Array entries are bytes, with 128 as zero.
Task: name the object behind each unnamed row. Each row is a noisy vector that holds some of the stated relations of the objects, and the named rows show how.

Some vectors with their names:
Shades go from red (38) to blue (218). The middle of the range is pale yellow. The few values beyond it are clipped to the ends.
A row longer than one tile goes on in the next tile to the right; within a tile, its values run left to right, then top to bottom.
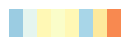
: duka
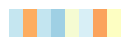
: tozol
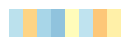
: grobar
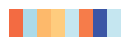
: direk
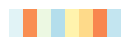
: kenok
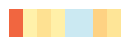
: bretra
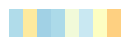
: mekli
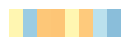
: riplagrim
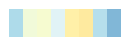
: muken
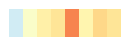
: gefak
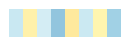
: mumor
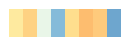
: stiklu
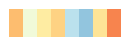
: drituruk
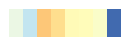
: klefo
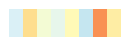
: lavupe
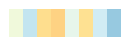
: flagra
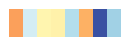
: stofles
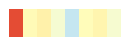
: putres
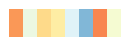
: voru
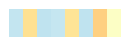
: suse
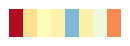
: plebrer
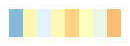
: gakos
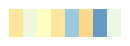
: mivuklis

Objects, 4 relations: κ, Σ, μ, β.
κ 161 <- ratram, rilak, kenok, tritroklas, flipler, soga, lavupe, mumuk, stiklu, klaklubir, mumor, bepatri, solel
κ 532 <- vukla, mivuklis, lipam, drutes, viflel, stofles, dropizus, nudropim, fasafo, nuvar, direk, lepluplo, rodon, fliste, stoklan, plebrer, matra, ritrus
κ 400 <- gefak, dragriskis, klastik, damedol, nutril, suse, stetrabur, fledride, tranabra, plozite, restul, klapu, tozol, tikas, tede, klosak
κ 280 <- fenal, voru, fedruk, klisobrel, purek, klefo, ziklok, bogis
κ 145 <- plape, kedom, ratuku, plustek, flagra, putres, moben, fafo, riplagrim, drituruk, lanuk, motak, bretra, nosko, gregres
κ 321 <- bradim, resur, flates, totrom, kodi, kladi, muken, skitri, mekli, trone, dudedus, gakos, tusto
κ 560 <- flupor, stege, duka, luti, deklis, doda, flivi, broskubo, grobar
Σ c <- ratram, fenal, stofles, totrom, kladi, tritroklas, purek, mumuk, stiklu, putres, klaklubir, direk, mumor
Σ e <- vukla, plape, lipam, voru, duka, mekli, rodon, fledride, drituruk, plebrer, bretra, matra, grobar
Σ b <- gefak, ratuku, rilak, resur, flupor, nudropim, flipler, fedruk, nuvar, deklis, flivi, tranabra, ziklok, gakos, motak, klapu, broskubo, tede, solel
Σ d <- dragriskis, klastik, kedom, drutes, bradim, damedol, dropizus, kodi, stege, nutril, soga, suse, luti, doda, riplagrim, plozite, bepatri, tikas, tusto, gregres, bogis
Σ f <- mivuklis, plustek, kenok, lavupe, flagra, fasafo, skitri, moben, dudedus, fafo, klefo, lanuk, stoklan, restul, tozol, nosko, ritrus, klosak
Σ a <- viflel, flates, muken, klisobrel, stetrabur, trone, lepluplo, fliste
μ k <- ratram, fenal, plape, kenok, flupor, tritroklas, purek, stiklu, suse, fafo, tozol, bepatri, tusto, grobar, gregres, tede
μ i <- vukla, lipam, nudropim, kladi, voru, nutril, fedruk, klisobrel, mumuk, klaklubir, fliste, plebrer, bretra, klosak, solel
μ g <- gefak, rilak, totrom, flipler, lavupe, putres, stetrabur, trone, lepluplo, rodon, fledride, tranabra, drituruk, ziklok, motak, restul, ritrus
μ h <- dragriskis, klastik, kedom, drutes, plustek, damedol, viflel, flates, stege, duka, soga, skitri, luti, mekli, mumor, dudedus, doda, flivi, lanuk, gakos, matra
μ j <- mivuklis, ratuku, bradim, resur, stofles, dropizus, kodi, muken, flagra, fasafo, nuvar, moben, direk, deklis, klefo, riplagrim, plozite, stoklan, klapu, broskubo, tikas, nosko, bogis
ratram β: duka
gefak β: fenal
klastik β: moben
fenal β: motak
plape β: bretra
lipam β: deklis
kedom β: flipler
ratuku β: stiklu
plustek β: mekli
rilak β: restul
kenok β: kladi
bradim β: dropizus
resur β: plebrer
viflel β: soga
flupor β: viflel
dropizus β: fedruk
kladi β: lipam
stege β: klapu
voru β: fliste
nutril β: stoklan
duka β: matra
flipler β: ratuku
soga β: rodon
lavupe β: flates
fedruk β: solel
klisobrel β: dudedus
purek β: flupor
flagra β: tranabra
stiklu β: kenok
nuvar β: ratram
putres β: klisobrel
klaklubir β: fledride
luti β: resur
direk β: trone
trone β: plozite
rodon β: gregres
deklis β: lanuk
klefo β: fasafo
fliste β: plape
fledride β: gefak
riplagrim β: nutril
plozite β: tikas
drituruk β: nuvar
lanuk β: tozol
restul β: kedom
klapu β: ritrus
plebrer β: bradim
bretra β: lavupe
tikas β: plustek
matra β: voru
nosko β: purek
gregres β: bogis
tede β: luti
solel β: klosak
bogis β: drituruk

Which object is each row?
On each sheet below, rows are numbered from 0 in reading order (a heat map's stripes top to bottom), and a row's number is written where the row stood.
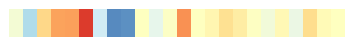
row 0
ratuku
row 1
flivi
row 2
kedom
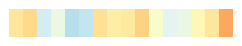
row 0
fafo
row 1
trone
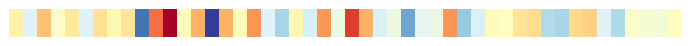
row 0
ratram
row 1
nuvar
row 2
klosak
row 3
vukla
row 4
kodi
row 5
totrom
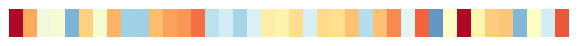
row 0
lipam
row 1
resur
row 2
soga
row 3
dropizus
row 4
fliste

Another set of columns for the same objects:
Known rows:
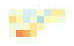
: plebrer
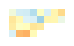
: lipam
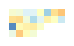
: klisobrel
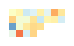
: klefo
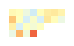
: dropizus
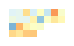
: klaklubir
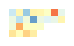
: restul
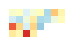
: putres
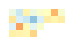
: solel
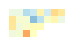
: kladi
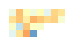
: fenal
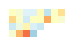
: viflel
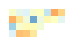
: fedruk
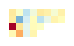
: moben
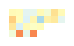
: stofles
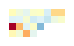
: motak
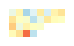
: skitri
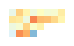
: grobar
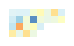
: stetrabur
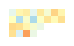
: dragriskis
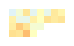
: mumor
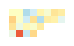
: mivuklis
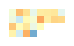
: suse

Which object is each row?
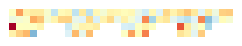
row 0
plape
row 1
deklis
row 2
direk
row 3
riplagrim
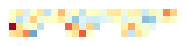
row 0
plustek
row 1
drituruk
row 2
nutril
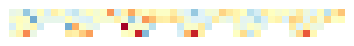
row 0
trone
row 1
flipler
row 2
gregres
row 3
rodon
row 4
muken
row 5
drutes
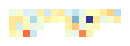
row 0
gakos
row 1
tranabra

